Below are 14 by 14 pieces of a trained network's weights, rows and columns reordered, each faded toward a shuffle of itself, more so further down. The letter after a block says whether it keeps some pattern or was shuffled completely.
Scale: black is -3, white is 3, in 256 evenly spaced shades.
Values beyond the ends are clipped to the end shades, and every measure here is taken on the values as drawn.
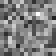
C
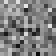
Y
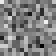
Y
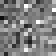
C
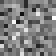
Y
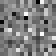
Y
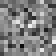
Y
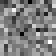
Y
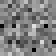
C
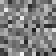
C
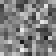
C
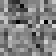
C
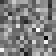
Y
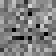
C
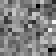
Y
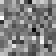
Y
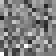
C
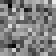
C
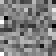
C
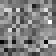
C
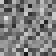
C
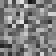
C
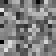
C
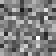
Y
